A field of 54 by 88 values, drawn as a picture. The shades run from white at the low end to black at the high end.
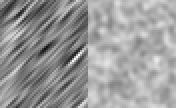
It is made of 1 by 2 panels. Panel 1,1: middling, slanting up to the right, strong in contrast. Panel 1,2: low, blotchy.
